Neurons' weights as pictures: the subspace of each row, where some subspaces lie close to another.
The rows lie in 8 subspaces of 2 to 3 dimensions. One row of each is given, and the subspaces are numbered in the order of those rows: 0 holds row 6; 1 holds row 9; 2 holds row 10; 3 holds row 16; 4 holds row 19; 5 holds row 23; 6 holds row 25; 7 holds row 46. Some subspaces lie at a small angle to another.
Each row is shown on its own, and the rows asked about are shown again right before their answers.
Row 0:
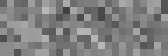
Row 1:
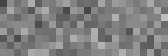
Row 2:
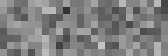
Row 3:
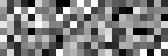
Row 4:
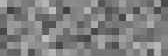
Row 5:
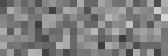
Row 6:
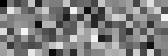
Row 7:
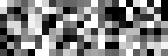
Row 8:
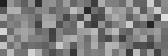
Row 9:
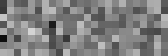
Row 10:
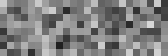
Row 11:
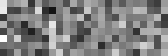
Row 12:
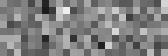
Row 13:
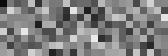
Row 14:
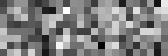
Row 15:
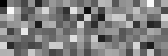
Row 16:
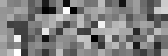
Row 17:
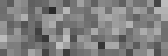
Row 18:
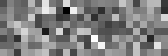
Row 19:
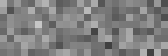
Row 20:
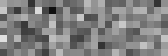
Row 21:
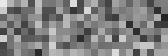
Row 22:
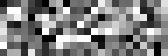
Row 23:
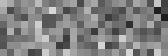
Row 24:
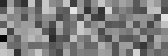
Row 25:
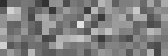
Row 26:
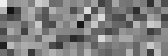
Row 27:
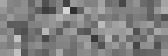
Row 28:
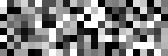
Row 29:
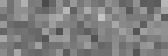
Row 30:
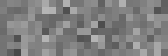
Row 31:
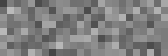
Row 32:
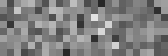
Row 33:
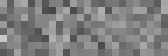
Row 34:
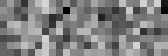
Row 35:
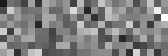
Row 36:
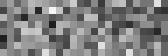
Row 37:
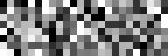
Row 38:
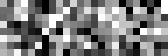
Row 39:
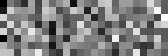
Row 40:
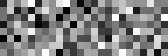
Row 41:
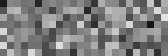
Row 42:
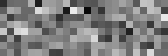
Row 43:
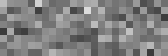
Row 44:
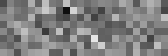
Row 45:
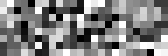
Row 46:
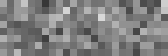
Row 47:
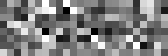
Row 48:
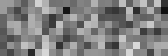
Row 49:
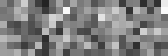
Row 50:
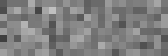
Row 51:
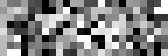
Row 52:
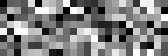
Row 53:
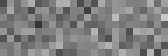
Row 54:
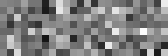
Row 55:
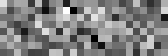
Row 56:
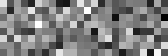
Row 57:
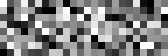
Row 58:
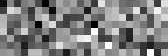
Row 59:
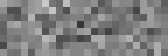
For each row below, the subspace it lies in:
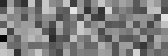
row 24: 5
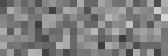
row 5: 5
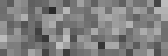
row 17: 5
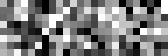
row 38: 7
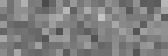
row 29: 7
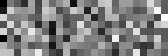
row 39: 1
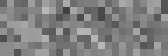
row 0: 2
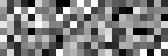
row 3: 4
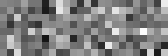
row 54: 4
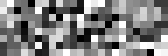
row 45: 1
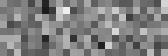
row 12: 4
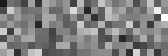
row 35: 5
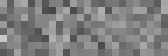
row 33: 5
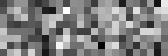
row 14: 2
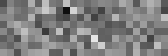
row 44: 0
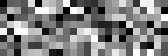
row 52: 3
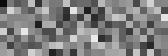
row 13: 0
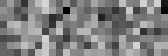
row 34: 7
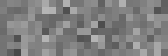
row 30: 3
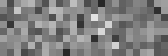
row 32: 1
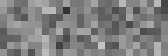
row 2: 2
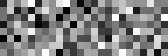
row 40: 4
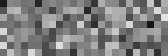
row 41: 2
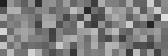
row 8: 2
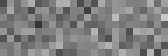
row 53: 4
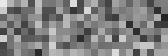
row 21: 1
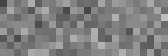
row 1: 4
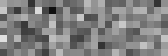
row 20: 1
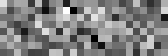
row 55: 0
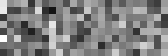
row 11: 1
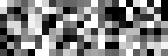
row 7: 7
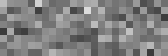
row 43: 3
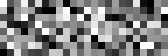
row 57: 6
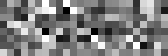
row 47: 6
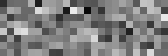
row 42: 3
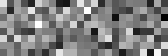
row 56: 4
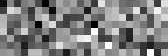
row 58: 4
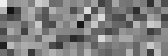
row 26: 6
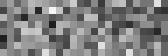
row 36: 1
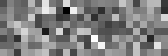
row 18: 0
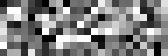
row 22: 6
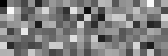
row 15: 6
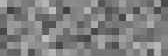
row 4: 0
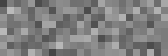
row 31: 0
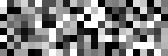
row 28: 2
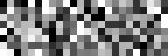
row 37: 5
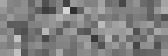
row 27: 3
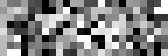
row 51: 3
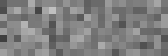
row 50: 1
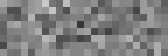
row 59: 6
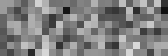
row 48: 7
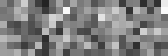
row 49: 7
